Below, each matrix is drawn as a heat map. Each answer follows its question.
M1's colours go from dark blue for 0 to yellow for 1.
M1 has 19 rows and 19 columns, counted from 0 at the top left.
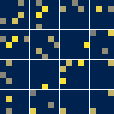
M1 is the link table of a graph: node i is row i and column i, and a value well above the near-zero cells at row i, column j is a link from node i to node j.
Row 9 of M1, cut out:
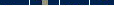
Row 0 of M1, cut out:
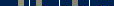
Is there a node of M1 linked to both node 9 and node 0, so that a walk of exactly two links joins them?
no
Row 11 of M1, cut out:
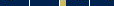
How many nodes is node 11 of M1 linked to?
1
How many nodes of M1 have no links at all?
0
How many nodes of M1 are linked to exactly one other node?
7
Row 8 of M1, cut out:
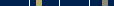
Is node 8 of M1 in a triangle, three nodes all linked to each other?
no
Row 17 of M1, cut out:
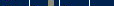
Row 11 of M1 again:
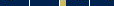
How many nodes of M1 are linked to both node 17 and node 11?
0
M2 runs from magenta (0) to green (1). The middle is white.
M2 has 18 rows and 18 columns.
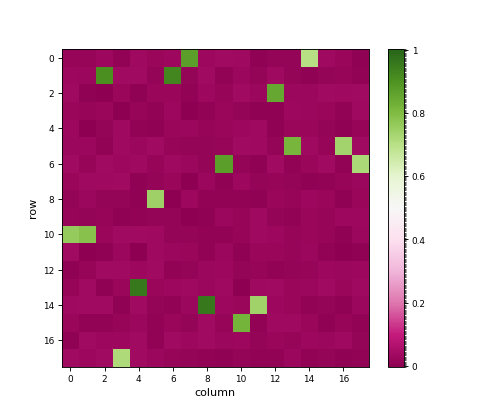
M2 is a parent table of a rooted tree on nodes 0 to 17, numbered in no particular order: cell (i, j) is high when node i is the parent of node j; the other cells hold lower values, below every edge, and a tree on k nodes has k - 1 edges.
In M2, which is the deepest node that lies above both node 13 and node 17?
10
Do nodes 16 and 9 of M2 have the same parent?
no
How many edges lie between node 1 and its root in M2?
2
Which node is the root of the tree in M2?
15
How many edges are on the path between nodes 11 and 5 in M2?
3
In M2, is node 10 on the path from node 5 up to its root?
yes
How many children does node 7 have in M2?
0
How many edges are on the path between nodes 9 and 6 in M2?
1
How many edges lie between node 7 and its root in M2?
3
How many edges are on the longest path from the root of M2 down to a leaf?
7
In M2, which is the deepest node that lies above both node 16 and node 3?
10
